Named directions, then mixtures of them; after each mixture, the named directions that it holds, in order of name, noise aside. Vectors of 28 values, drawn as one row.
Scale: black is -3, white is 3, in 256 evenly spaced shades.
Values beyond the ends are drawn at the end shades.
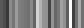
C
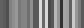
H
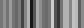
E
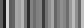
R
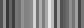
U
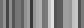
E, U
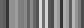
H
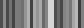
E, U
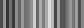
U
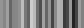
E, H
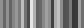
E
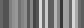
H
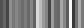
C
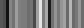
C, H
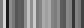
R, U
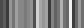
C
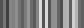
E, H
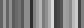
E, U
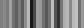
E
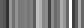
C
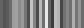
E, H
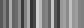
C, E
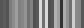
H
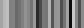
C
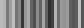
R, U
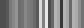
H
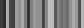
R, U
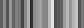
E, U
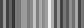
U
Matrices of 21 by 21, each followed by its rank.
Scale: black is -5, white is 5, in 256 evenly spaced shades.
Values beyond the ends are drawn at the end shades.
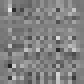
three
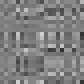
two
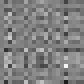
two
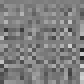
three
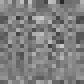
three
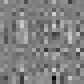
three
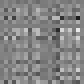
two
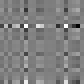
one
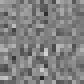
three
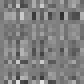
two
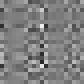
two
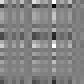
one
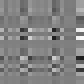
one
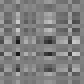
one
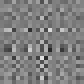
two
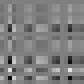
one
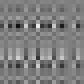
one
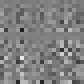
three
